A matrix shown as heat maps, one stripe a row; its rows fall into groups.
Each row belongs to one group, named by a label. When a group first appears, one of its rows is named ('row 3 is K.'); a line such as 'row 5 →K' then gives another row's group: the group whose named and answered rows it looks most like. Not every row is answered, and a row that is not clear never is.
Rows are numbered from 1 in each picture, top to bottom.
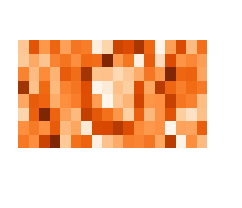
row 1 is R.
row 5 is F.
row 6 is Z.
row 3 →F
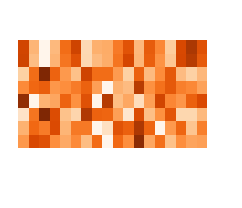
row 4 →F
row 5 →F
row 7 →R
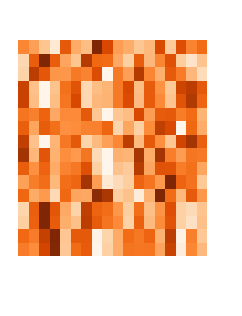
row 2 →Z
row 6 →F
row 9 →F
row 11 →F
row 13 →Z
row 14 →Z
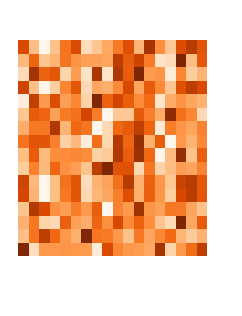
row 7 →R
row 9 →R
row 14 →R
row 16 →F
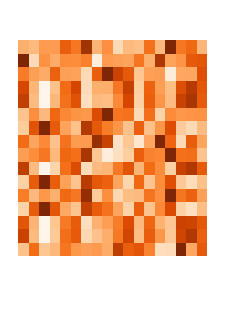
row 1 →F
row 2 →F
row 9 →F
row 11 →Z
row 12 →F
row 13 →Z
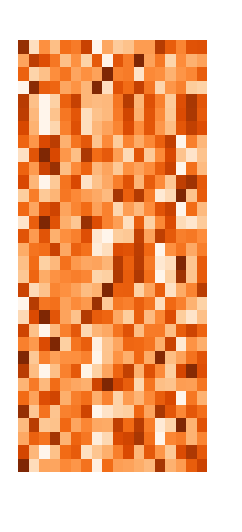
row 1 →F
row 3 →F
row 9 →Z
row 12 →R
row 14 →Z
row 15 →F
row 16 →R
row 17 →R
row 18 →R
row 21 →Z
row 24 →F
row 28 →F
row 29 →R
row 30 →R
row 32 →F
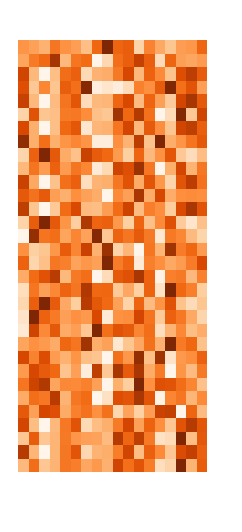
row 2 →R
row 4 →F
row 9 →Z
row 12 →F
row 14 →Z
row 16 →F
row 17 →F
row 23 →F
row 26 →F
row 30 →R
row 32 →R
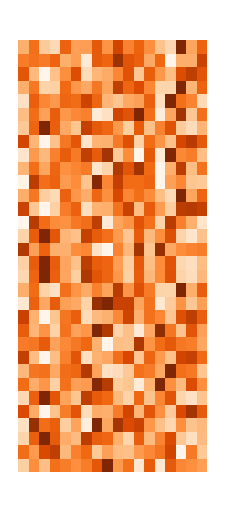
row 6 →R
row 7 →Z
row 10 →R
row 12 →R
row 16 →F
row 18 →Z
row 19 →R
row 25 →F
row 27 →Z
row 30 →Z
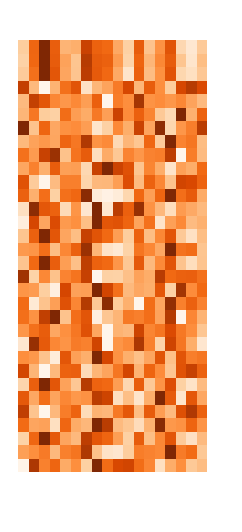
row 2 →Z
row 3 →Z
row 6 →R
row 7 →F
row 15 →Z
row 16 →F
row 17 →Z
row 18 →F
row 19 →R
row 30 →Z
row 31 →F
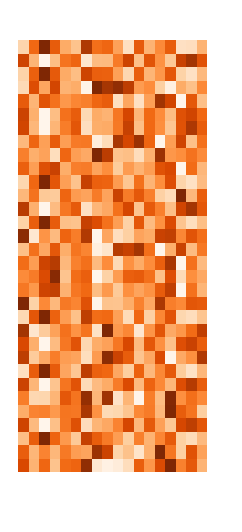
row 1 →Z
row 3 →Z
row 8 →R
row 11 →Z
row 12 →R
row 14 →Z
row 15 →F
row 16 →R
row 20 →F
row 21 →Z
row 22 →F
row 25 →Z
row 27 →F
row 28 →F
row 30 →Z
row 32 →F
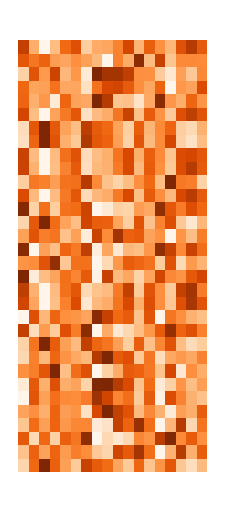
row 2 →F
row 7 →Z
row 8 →Z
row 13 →F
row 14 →Z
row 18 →F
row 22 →F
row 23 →Z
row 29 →R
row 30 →F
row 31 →R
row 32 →Z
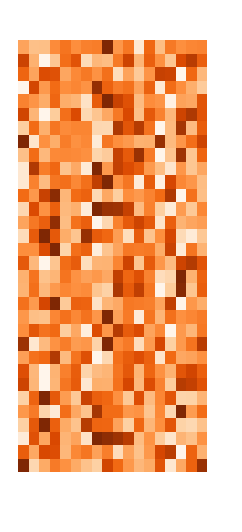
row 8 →F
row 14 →R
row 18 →R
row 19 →R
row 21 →F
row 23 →F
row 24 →R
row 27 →Z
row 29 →Z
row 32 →F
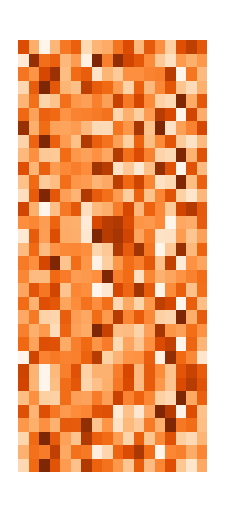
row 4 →Z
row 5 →R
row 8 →Z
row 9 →R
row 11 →R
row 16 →R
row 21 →R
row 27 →R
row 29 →F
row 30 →Z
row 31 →R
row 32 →Z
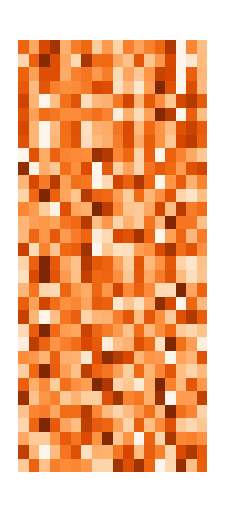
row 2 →Z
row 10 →F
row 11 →R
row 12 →Z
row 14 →F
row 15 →R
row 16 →F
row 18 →Z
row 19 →R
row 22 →Z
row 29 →Z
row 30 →F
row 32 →R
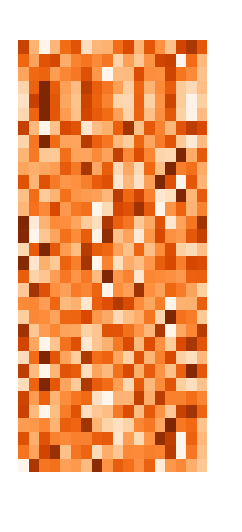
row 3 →F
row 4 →Z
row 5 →Z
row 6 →Z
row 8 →Z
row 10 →F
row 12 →R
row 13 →R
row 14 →F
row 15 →F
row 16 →Z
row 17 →F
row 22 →F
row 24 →Z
